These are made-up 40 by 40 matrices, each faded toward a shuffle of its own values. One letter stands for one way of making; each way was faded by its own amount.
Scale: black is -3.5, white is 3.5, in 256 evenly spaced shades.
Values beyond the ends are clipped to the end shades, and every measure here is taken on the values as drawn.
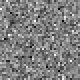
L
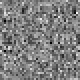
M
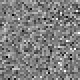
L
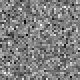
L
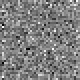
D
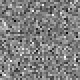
D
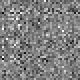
M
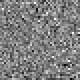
L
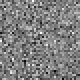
D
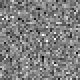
L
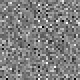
M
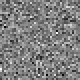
D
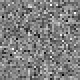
D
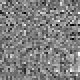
M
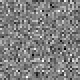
M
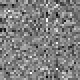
M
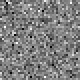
L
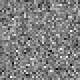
L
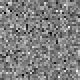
L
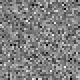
L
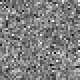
D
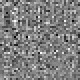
M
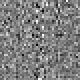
M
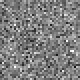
D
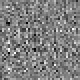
M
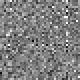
M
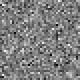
L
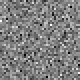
L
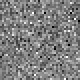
L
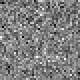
L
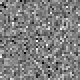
D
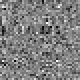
M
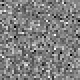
L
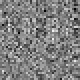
M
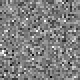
L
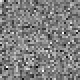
D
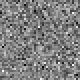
D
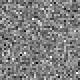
L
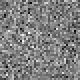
D
